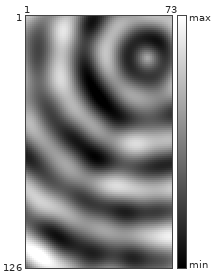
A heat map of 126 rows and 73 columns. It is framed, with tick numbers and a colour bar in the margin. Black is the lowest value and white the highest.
Rings: centred on the top right. Lone odd cells: none. Slope: none. Mirror symmetry: none.
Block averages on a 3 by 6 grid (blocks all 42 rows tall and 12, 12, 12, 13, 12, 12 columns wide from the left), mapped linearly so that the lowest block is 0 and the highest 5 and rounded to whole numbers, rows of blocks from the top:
250311 | 221132 | 421223
